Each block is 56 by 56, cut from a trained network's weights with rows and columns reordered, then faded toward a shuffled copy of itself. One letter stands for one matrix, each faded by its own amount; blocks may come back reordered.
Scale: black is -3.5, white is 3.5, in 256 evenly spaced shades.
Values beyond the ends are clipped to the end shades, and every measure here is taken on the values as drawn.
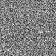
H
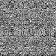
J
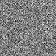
H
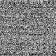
J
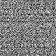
J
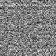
J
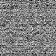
J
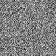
H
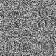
H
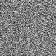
H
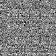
J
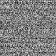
J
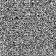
H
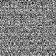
J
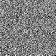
H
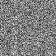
H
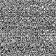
J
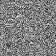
H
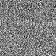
H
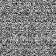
J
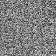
H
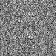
H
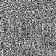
H
